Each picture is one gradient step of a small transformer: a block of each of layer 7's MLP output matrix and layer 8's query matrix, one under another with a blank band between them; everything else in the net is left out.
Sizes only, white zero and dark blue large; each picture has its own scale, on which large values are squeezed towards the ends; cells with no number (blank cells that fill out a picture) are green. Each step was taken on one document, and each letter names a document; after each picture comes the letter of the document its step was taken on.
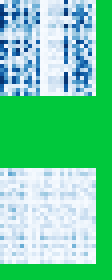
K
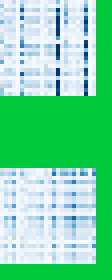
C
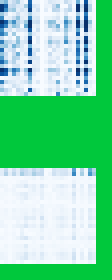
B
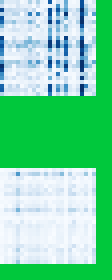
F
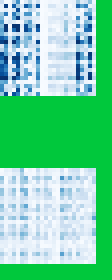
K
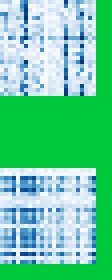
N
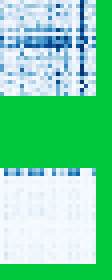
F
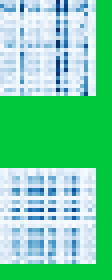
C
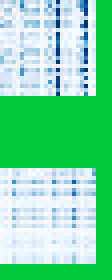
C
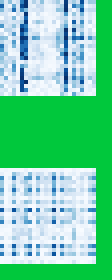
N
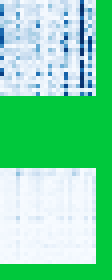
F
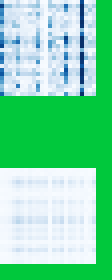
F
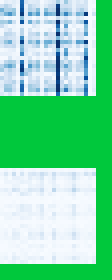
C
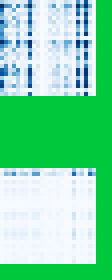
B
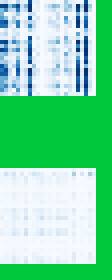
B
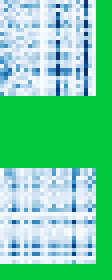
C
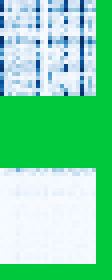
F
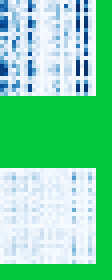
B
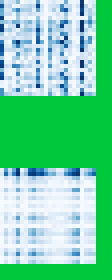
F
